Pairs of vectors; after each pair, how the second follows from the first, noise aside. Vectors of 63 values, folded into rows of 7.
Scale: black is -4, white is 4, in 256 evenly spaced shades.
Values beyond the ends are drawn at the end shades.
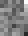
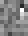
wrapped around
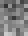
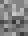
wrapped around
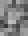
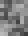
wrapped around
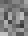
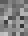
sign-scrambled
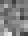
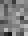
sign-scrambled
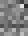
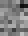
sign-scrambled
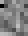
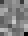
wrapped around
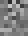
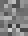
wrapped around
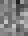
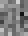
wrapped around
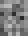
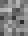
wrapped around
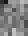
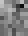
wrapped around
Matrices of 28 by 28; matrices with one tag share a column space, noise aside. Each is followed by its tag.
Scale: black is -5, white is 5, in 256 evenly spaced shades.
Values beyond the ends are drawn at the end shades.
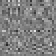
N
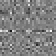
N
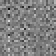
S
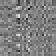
S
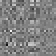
N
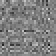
N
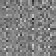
S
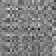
S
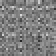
S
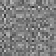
S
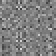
S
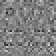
N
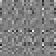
N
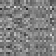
S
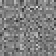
S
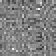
S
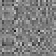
N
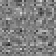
N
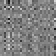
S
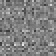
N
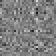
N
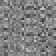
S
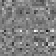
N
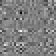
N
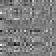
N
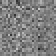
S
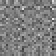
S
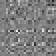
N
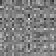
S
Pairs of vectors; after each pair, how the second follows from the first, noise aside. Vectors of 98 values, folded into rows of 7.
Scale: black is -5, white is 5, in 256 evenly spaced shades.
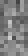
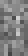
reversed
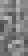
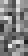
scaled up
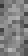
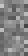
sign-scrambled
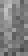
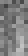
reversed
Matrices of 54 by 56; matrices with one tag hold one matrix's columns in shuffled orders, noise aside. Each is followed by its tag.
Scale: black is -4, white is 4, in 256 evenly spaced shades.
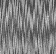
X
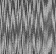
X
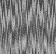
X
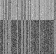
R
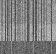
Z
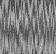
X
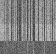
Z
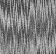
X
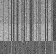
Z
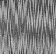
X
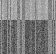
R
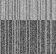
R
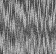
X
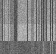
Z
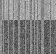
R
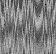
X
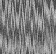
X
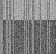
R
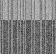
R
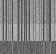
Z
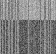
R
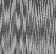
X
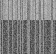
R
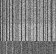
Z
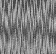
X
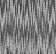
X
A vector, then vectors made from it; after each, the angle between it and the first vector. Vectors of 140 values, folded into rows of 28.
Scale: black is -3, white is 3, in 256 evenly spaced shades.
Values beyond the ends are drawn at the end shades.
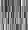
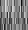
nearly opposite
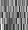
orthogonal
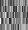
orthogonal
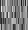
partly opposed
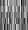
nearly opposite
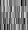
nearly opposite
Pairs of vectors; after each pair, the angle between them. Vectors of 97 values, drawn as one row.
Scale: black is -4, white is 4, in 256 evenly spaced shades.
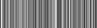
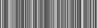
partly aligned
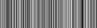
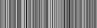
partly opposed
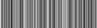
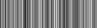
partly opposed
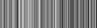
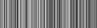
partly aligned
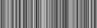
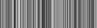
partly opposed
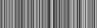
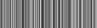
partly aligned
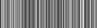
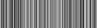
nearly opposite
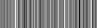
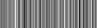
nearly parallel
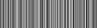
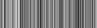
orthogonal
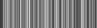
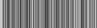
nearly opposite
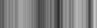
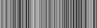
partly opposed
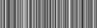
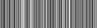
partly aligned
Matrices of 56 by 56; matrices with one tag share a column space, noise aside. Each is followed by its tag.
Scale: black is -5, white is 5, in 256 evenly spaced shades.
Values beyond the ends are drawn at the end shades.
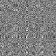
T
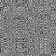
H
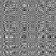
T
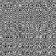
T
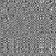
H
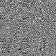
H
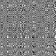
T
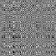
T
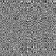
H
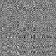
T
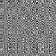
H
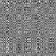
H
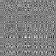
T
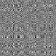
T
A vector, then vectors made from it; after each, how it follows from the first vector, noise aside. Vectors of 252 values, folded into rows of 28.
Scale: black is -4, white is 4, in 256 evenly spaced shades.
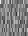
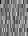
negated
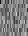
negated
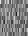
copied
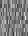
wrapped around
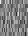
copied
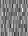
wrapped around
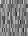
copied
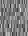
wrapped around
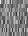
copied
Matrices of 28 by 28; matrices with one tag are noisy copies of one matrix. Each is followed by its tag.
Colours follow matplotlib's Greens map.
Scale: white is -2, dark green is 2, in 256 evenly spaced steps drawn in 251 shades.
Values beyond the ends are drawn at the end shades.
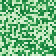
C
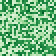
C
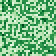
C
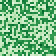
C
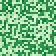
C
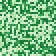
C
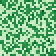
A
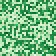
C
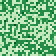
C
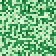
C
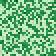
A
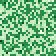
A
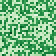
C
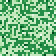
C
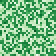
A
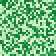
A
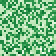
A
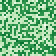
C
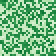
A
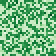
A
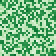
A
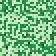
C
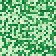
C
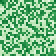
A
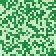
A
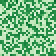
A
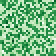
A
